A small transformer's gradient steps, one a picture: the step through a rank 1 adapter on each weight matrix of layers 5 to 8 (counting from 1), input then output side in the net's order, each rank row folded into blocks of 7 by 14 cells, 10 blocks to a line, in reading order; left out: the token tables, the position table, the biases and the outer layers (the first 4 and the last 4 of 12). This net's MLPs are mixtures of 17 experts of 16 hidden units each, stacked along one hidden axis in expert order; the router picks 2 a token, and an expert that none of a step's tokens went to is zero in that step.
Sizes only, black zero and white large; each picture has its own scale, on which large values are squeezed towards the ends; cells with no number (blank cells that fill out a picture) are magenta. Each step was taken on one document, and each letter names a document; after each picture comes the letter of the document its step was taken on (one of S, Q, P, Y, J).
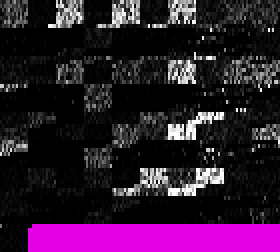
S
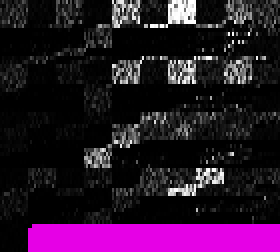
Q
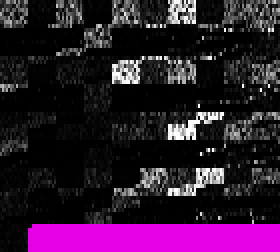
S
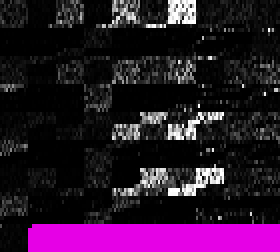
S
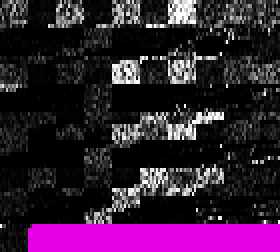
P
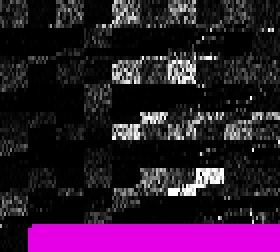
S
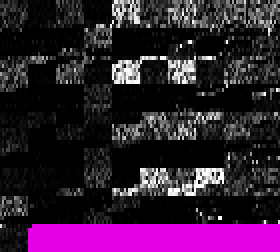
P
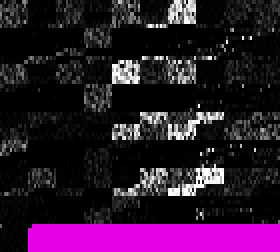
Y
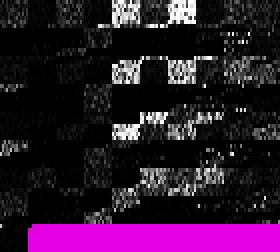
Q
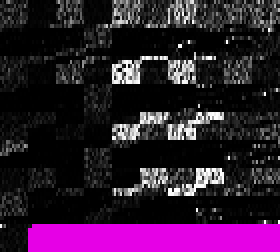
P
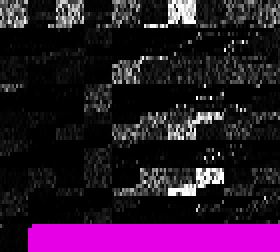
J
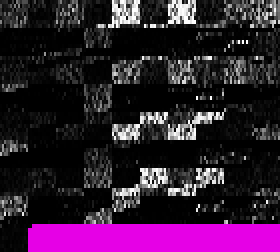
J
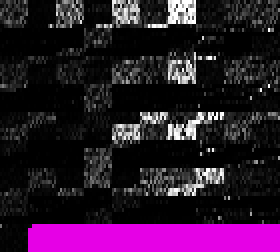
S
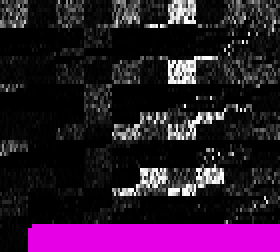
J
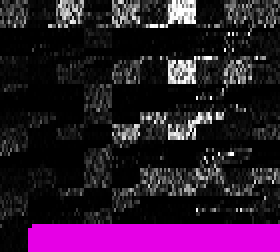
Q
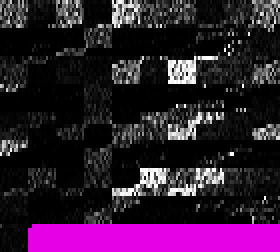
Q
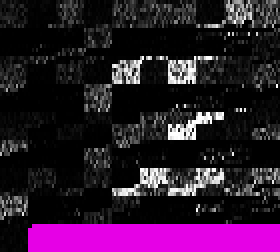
Q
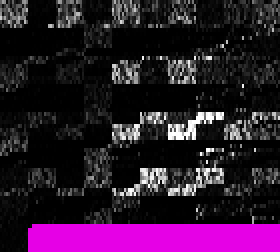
Y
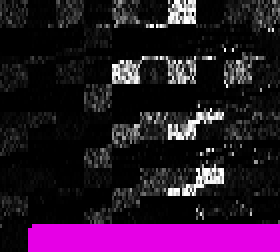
Y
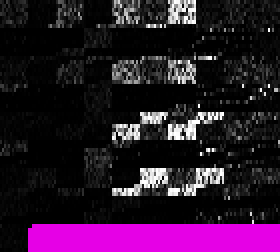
S
